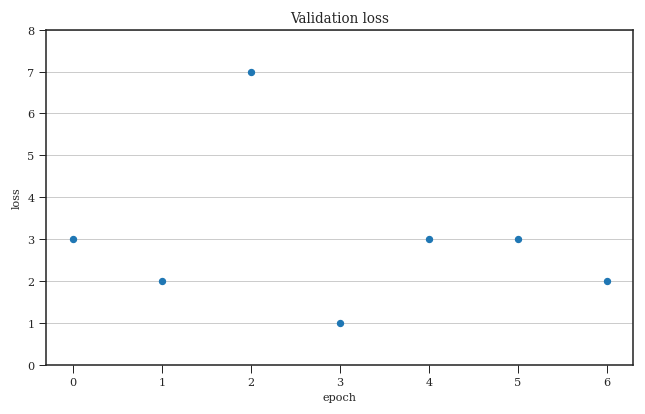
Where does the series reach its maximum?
2
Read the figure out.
Title: Validation loss
x-axis: epoch, ticks 0 1 2 3 4 5 6
y-axis: loss, ticks 0 1 2 3 4 5 6 7 8
Values:
3 2 7 1 3 3 2
